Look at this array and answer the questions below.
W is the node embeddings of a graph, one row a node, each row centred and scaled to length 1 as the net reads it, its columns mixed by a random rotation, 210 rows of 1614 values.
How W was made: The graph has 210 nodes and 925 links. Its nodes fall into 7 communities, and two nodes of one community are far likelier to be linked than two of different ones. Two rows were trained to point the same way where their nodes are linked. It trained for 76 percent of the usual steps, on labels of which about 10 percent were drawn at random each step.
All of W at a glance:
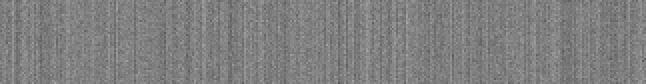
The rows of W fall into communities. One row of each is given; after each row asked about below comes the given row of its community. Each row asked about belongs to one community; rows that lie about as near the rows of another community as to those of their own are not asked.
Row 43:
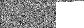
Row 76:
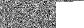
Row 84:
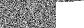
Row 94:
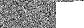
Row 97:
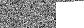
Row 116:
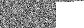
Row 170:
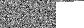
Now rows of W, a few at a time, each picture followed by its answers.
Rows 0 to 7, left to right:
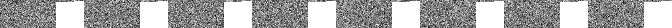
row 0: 97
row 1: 170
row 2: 170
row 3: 76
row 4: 43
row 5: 84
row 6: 84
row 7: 116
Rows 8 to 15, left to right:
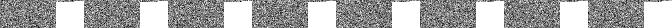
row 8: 76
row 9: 97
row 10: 97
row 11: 116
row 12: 43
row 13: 170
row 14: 43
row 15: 84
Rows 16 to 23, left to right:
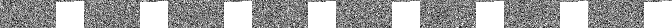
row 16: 116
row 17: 43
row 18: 43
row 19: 94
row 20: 116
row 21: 94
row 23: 43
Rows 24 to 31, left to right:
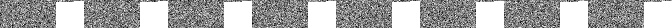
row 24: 76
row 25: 97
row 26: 94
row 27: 170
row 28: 43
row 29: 76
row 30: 170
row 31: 94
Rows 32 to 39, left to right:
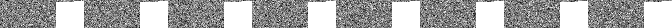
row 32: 76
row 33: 43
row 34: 116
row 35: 43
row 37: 43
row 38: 170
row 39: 84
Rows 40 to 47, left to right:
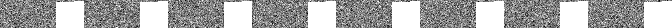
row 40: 43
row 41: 84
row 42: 170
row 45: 43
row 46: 94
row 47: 43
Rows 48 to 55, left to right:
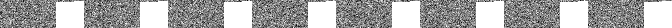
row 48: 84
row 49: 94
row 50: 97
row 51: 97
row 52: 84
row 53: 97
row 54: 97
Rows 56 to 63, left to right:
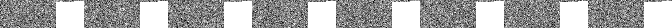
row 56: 76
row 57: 94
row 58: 116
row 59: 94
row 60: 76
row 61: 116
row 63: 94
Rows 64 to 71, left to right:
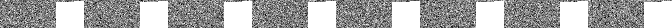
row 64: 84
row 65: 116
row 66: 84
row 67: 43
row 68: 76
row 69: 76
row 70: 76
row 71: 94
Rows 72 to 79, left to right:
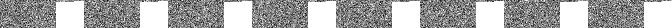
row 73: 84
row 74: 94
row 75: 43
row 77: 76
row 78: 43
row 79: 43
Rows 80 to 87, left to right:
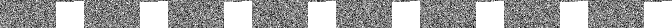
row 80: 97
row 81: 97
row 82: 84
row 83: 84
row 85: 116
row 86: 116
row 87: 76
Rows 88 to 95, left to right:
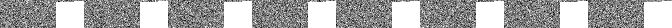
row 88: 84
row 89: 43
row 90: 116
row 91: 170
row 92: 116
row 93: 97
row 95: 116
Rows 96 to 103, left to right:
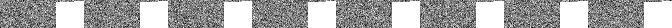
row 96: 84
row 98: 116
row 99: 43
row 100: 94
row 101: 116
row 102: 170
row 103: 97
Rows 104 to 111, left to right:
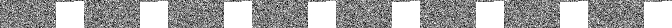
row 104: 97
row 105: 116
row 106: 43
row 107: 97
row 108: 116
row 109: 97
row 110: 170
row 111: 84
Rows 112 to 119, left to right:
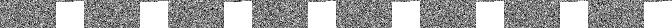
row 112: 43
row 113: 116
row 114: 170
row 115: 94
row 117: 76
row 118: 170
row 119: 116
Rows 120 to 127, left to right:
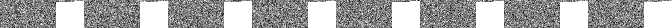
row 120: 43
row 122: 43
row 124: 97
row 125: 76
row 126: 43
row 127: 170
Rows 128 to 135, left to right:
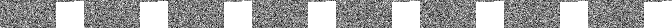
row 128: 97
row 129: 97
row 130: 170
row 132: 170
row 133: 84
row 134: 116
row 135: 97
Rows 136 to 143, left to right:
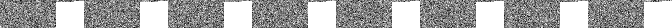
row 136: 97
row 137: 170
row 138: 116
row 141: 116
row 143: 43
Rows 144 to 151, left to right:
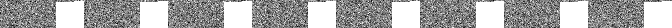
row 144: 97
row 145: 76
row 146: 43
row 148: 97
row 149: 84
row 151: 97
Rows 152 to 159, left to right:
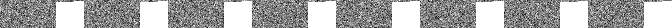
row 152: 94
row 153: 170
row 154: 170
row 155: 43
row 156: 170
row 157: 116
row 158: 84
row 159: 116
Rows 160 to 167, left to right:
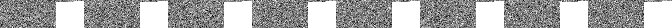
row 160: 94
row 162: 76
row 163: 43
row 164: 170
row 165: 94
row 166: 84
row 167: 43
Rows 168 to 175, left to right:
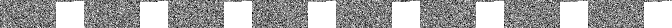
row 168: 116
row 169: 97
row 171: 84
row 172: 43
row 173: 76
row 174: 170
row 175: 43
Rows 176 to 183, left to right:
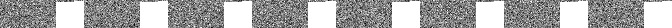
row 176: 94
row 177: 116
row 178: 84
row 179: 97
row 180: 94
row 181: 84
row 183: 116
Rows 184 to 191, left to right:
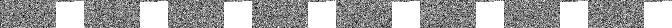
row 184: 43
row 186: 116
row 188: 116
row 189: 116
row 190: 43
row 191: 94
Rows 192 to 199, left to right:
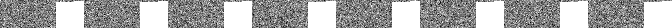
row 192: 76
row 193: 97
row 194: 116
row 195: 76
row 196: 170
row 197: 116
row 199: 116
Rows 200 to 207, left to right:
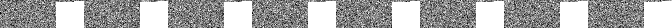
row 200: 97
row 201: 170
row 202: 43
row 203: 76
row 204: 84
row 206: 170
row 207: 76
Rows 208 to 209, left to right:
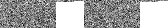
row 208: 170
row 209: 116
